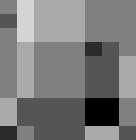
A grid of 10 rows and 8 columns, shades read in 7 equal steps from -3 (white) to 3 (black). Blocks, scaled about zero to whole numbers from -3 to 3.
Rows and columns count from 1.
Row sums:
-5 -4 -5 2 0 0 0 9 9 4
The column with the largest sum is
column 6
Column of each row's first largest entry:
1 1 1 6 6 6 6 6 6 1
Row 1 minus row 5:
0 -1 -1 -1 -1 -1 -1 1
